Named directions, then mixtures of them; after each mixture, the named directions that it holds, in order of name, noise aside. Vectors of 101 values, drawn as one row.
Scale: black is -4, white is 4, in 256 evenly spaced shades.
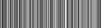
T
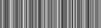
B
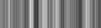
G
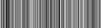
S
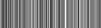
S, T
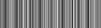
B, T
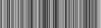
G, T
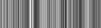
G, T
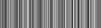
B, T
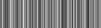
B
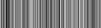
S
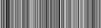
S
